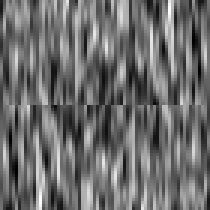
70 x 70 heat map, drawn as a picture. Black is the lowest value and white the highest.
The ninth with the lowest average is the centre. The values follow a bell shape. Streaks run downward. A half turn leaves it unchanged.
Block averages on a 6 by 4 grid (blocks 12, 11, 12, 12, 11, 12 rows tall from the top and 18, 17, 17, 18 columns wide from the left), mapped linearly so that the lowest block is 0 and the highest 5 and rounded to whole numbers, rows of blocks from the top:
4 5 4 2 / 3 4 4 3 / 2 1 0 3 / 3 0 1 2 / 3 4 4 3 / 2 4 5 4
